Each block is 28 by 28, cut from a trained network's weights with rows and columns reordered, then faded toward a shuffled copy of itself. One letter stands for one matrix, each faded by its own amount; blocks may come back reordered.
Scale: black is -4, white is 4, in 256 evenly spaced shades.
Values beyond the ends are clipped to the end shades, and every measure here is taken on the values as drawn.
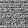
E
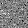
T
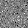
T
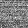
E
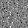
T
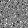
T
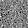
T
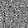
T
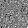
T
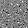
T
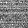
E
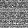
E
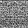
E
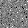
T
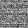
E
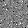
T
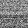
E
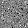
T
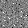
T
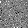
T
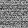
E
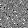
T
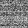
E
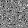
T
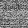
E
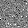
T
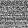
E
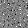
T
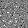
T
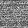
E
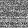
E
